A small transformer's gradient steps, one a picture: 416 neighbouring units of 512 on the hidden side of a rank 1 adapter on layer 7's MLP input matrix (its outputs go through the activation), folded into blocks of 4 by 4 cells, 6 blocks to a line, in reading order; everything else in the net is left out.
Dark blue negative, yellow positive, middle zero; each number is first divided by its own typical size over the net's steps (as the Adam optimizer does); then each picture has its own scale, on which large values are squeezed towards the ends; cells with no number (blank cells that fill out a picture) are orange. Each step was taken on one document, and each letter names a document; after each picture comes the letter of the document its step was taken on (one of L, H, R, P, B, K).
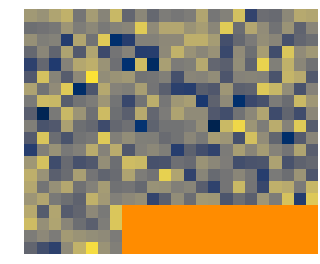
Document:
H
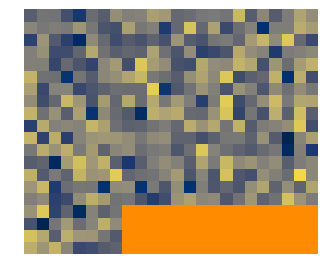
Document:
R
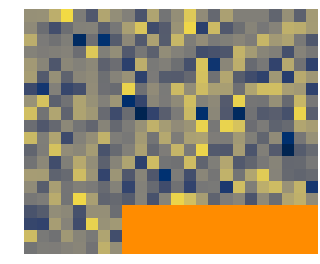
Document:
R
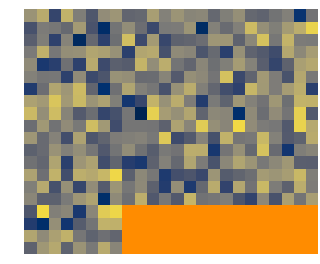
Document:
R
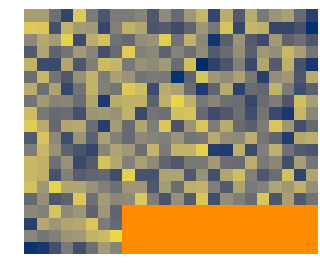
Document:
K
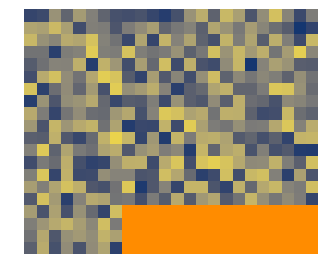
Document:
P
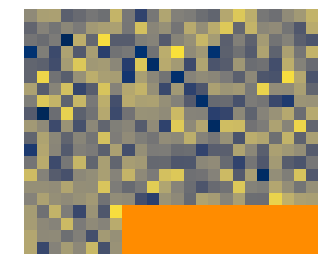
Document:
H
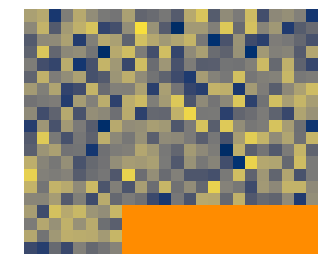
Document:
K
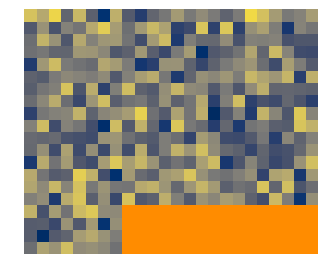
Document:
K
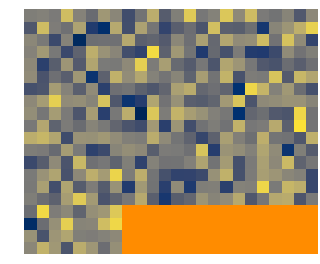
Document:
R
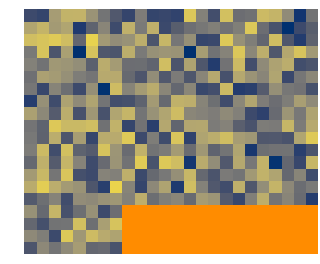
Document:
P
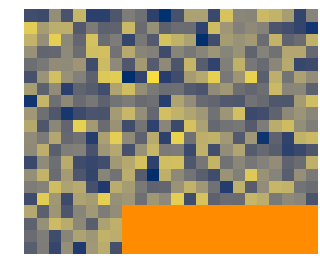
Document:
P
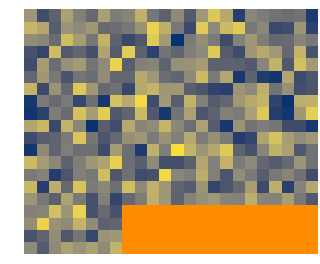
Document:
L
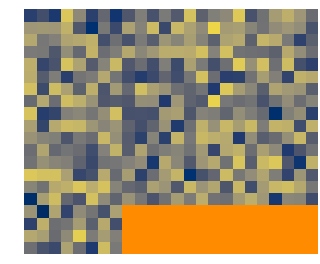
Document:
L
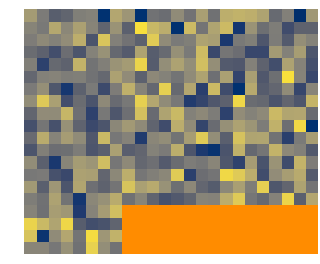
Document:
H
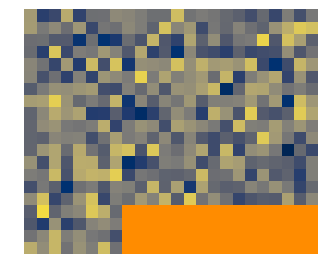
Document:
R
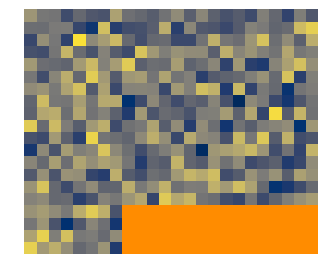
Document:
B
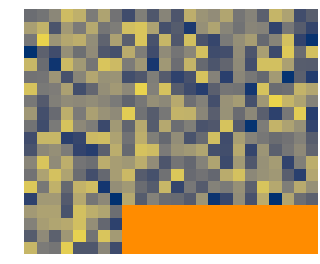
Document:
K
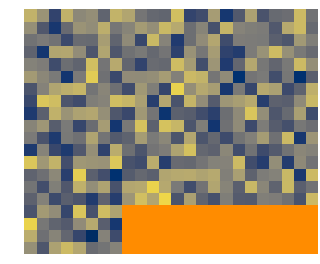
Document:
K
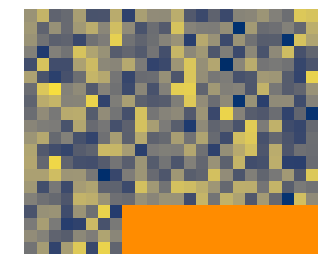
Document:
L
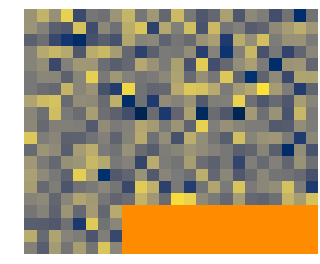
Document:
R
